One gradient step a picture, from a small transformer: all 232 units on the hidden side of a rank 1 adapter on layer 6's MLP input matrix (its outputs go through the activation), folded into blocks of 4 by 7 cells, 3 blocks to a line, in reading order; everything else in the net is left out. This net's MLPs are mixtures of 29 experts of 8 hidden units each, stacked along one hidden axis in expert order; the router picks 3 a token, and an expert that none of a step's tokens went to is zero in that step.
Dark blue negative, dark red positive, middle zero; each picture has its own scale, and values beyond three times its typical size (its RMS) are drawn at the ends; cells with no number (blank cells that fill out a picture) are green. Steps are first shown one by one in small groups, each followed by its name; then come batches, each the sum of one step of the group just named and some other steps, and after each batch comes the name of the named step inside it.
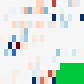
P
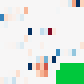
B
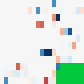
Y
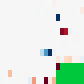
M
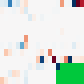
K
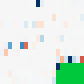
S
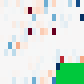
P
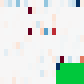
K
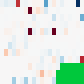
P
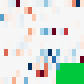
B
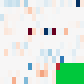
B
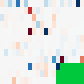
B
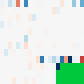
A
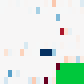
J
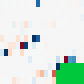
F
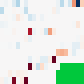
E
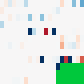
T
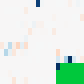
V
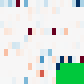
A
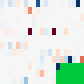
V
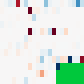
A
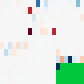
V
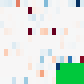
T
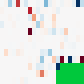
T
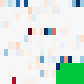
A
